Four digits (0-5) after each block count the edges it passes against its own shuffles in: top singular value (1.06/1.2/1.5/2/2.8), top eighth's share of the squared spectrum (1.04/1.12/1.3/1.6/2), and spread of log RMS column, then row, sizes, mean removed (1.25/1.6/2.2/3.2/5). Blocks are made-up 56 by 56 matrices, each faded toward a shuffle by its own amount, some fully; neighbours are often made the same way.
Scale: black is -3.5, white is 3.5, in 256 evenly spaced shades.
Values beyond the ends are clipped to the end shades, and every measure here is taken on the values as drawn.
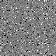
3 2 1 1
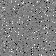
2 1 0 0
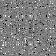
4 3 1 2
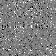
3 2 1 1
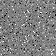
2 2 0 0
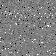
2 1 0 0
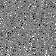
3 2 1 1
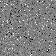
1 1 0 0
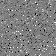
0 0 0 0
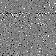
3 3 1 1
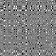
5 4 3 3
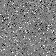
0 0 0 0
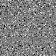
1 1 0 2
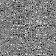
3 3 1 1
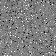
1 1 0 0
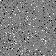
1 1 0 0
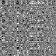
4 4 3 2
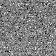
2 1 0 0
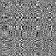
4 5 3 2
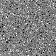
0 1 0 0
